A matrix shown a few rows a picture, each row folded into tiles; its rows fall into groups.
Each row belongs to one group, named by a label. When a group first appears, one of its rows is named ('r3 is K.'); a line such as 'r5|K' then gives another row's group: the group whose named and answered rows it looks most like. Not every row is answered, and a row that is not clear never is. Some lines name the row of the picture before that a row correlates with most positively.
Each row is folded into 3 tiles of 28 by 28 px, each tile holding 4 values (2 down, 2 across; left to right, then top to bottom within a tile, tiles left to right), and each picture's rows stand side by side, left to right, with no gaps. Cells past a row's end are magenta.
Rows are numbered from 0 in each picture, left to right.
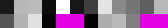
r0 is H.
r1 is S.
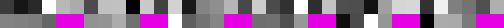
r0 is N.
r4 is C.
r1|H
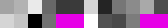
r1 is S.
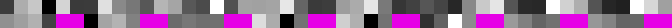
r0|H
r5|C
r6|N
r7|N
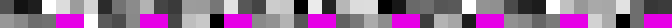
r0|N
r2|H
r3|H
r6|N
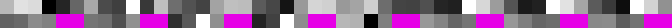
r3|C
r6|N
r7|N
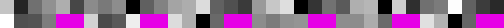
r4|H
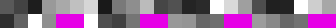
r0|C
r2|N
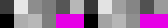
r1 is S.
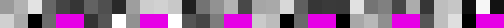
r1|C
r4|S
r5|H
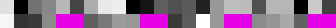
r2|C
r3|H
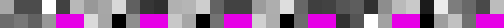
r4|C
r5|S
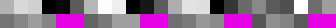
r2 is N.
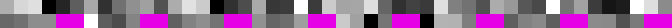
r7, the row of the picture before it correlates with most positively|3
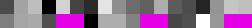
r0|H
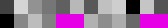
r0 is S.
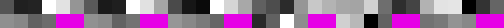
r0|N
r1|N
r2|N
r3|C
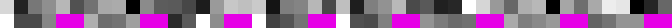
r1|H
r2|C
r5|N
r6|H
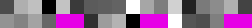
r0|H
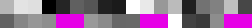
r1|N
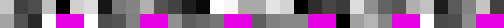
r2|N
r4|S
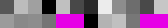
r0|H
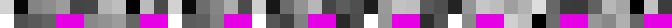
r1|H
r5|C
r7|H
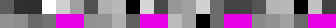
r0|N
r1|H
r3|H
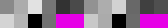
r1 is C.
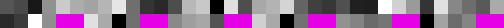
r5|S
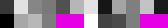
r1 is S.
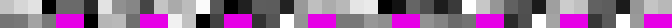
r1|S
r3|C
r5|N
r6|C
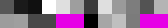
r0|N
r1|S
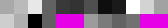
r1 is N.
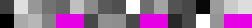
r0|S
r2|C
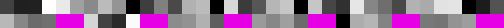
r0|N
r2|H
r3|H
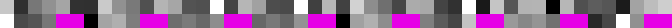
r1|S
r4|S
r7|C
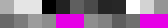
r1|N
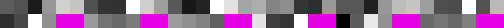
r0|C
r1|N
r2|N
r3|H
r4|C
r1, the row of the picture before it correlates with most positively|1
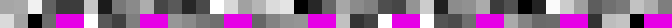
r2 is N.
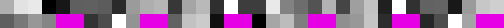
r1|C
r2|H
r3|S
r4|H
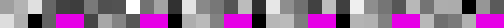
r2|S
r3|S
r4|S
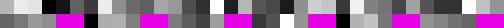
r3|C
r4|S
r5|N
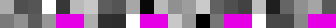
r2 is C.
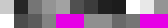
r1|N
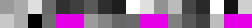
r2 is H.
